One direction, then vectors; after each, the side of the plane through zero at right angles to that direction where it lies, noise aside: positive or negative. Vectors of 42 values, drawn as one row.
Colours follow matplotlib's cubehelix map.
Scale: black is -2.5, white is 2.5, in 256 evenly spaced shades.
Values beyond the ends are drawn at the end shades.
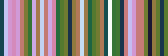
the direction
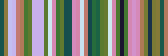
positive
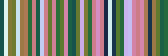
positive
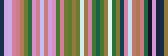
positive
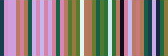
positive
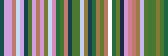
positive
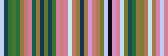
negative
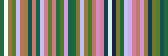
positive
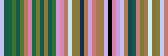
negative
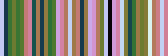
negative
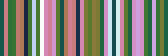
positive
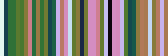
negative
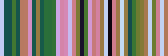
negative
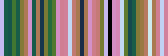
negative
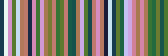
positive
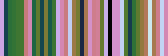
negative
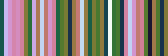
positive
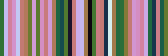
positive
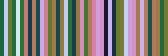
positive
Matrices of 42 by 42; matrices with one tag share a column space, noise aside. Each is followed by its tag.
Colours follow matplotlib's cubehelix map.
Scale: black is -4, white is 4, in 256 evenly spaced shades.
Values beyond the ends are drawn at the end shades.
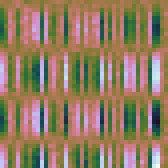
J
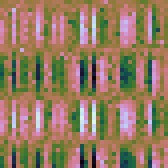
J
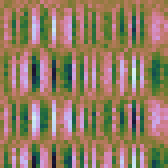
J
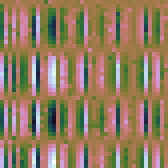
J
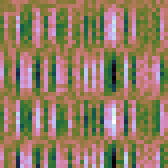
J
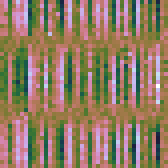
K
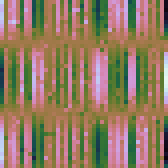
K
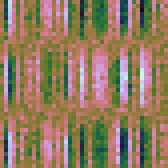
K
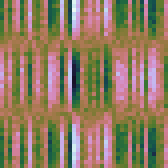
K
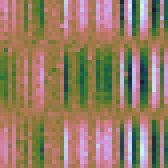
K
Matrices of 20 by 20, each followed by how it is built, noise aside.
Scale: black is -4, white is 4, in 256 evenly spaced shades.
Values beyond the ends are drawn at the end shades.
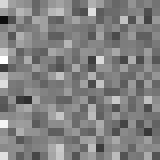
low rank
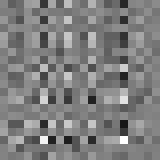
low rank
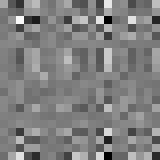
low rank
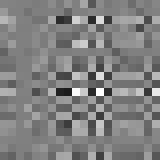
low rank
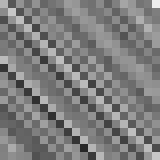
Toeplitz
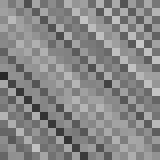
Toeplitz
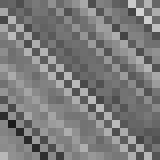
Toeplitz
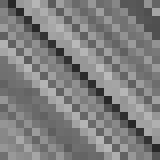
Toeplitz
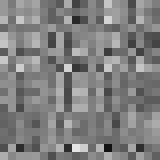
low rank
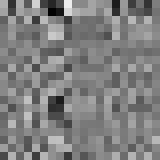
low rank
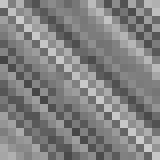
Toeplitz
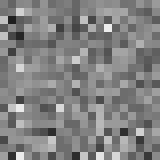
low rank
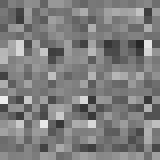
low rank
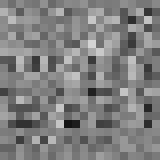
low rank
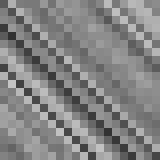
Toeplitz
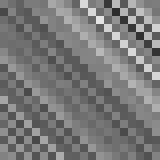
Toeplitz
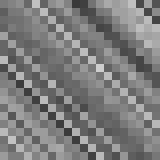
Toeplitz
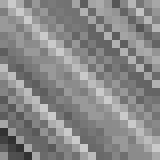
Toeplitz
